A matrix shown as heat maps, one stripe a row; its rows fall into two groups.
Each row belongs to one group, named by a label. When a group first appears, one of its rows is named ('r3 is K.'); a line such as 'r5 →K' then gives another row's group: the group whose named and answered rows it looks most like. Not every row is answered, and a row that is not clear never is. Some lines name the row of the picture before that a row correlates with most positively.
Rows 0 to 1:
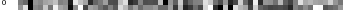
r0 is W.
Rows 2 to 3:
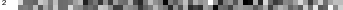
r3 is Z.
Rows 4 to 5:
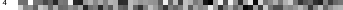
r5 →W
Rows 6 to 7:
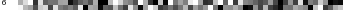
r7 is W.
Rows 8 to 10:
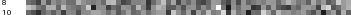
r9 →W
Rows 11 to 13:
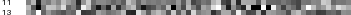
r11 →W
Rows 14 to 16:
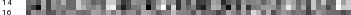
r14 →Z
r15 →Z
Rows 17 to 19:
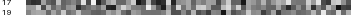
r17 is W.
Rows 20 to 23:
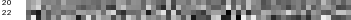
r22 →Z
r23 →W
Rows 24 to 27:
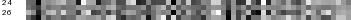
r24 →W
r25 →Z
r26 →W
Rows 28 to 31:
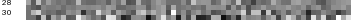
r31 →Z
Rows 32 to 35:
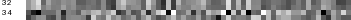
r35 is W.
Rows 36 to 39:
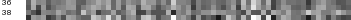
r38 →W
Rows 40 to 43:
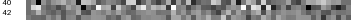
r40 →W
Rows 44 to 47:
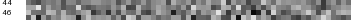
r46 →W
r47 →W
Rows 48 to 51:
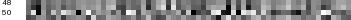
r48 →Z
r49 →Z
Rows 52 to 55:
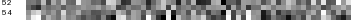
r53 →Z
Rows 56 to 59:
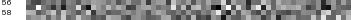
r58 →W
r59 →Z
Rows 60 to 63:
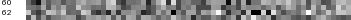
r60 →Z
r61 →Z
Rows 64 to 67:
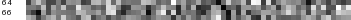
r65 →Z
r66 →Z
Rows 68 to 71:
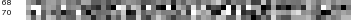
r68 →W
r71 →W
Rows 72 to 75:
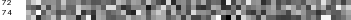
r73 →Z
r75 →W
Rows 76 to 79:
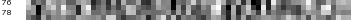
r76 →W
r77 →W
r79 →Z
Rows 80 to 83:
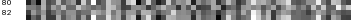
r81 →Z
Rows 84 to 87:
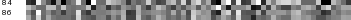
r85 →W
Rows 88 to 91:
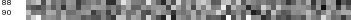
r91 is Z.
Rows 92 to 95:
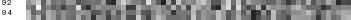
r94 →W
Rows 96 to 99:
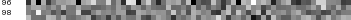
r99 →W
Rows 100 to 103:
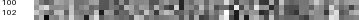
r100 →W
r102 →W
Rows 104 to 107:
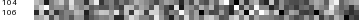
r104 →W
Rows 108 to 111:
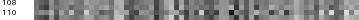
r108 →Z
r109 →Z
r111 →Z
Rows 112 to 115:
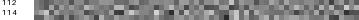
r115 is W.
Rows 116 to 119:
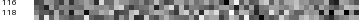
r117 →Z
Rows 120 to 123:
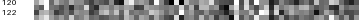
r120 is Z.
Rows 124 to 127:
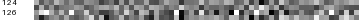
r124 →W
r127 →W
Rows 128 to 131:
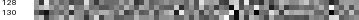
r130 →Z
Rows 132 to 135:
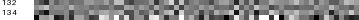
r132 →Z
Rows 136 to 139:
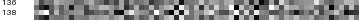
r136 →W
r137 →Z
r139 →Z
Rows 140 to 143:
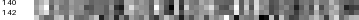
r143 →W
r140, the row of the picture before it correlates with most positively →138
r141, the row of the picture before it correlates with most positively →138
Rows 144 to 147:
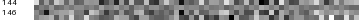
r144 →W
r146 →W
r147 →Z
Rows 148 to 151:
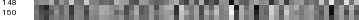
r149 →Z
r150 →Z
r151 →Z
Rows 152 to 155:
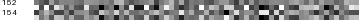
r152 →Z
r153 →W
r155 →W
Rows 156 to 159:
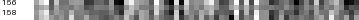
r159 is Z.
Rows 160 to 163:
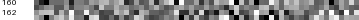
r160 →Z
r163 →W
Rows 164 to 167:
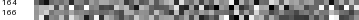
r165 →Z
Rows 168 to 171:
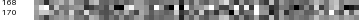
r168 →W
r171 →W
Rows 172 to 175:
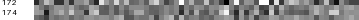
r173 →W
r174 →W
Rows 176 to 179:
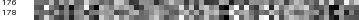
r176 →Z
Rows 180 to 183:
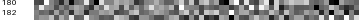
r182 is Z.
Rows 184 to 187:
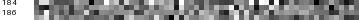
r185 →Z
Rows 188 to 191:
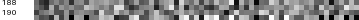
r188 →Z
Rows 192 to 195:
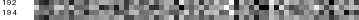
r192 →Z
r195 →Z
